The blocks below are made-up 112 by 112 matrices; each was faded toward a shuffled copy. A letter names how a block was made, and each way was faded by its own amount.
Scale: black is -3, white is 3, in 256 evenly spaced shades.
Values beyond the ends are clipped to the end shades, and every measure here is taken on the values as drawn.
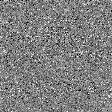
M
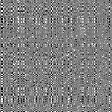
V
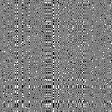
V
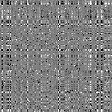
V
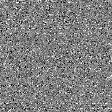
M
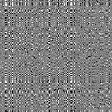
V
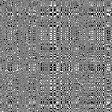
V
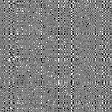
V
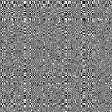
V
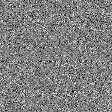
M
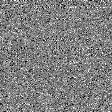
M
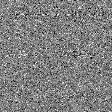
M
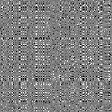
V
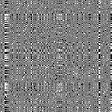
V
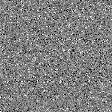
M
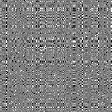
V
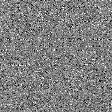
M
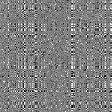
V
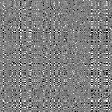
V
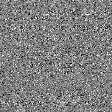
M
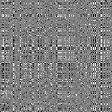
V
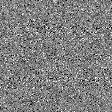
M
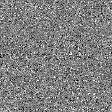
M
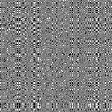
V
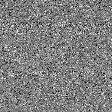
M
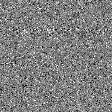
M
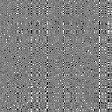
V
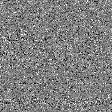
M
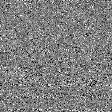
M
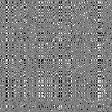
V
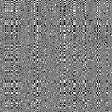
V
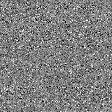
M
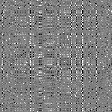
V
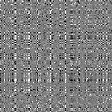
V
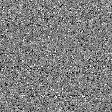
M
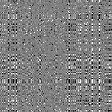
V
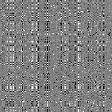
V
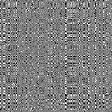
V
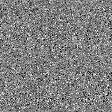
M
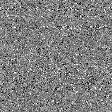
M
